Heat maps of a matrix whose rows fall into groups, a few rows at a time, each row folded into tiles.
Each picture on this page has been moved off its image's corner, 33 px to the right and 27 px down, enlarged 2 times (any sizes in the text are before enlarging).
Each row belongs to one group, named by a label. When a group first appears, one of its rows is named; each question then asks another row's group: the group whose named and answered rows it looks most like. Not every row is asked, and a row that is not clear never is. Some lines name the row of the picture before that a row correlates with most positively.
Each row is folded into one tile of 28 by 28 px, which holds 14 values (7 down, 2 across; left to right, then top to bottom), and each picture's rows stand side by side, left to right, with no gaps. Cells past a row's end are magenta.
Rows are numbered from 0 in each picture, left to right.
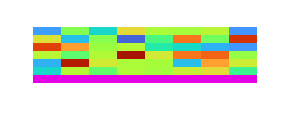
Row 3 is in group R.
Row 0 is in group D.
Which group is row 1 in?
D
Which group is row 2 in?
R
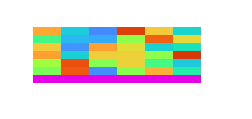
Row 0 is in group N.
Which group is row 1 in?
D
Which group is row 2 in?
R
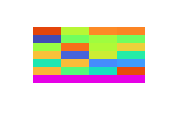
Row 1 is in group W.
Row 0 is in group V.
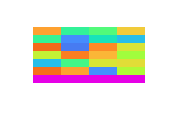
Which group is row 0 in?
N
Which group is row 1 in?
D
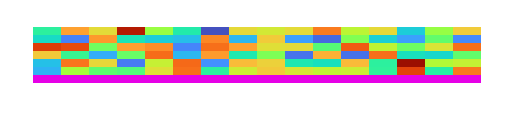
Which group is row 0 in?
D
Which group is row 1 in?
W
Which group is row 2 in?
N
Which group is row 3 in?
D
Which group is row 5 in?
V
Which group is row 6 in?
N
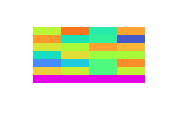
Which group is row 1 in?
D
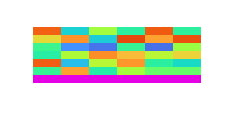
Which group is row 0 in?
R
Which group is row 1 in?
R
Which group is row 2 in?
R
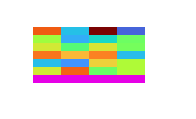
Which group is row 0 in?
N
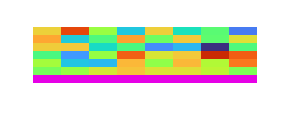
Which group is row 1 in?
R
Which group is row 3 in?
R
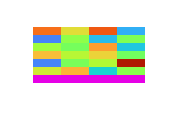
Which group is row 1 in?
N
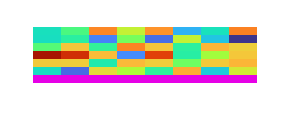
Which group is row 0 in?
D
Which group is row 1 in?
V
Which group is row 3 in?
D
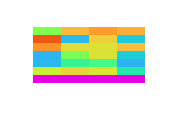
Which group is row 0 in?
W
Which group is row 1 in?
W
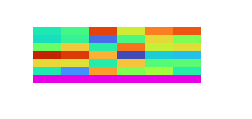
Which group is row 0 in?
D
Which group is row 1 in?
V
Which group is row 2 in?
W
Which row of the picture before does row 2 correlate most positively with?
1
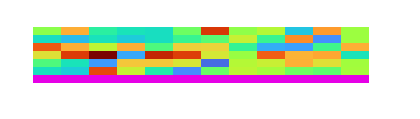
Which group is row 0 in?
D
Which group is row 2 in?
D
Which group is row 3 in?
N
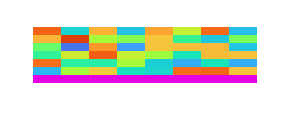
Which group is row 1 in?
N
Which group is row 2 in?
W
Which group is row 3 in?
N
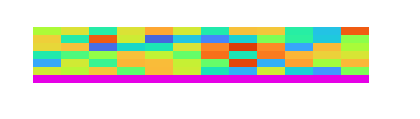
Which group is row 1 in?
R
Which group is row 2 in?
V
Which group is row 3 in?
D
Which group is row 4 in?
N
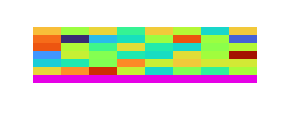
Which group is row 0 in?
W
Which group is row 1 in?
V
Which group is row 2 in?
R
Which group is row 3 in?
D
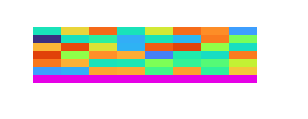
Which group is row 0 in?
D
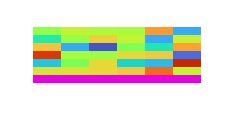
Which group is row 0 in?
N
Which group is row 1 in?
R
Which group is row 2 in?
V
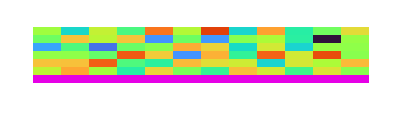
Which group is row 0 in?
R
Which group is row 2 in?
V
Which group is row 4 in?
N
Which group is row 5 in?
V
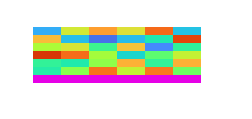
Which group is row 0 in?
D
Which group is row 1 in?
V
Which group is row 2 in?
R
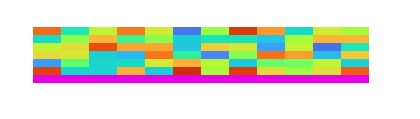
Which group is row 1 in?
W
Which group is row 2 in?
N
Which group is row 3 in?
W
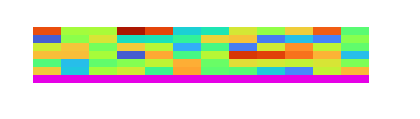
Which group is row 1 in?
W
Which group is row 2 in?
N
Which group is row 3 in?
R
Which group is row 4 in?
D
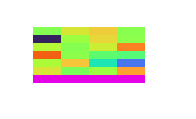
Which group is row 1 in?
W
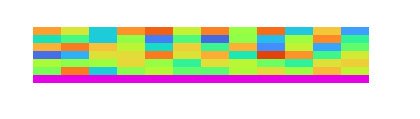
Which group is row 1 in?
D
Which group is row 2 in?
V
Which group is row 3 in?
V
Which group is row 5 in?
R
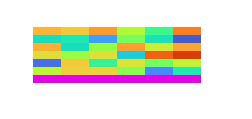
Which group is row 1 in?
V
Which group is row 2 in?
D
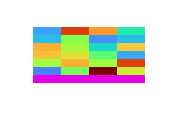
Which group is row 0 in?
D
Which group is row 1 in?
V
